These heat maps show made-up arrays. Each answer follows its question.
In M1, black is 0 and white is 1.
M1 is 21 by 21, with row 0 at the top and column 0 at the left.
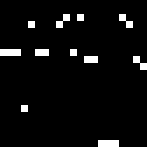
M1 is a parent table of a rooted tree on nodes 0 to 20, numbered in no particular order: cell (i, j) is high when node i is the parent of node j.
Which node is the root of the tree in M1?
7
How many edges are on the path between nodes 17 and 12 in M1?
7
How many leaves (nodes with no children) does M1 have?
14
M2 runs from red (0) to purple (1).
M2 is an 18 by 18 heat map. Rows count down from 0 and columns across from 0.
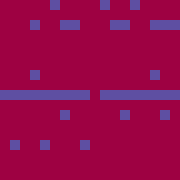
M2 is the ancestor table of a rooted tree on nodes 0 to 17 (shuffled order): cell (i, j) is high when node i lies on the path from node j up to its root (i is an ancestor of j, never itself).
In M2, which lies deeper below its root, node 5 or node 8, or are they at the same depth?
the same depth
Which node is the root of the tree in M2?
9
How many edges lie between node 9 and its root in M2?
0
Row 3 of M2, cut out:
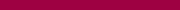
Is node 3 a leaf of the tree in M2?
yes
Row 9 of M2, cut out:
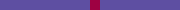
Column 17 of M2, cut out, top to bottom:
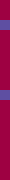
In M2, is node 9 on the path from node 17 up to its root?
yes
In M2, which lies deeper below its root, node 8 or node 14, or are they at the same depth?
node 8
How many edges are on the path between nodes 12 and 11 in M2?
1
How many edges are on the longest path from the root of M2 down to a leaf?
3
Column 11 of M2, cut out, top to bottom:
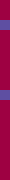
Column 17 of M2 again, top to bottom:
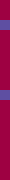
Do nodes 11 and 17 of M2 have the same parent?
yes
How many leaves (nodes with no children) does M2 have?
12
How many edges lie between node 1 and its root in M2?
2
